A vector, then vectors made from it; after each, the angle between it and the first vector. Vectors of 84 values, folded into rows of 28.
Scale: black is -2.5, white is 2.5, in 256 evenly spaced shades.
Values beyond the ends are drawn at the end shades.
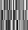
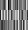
orthogonal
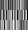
partly opposed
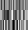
partly aligned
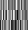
partly opposed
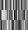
orthogonal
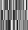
nearly parallel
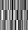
nearly opposite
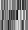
orthogonal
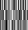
orthogonal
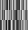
partly aligned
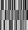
partly opposed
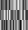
orthogonal
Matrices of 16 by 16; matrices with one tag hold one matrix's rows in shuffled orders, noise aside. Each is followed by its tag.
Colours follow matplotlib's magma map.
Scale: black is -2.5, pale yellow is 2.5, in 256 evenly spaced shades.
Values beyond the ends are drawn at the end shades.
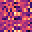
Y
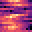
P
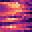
P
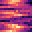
P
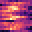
P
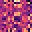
Y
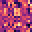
Y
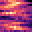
P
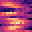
P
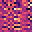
Y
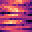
P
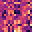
Y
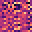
Y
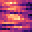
P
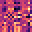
Y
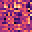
Y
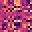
Y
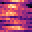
P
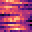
P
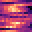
P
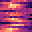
P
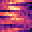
P
